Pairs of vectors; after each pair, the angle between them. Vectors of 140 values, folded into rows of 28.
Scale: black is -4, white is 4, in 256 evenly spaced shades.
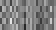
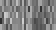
partly aligned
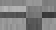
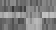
nearly opposite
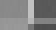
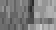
nearly opposite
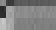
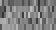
partly aligned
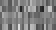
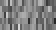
partly aligned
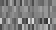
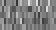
orthogonal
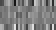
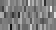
orthogonal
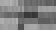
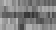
nearly parallel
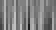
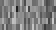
partly aligned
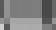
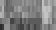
nearly opposite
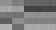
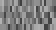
orthogonal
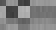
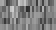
partly opposed
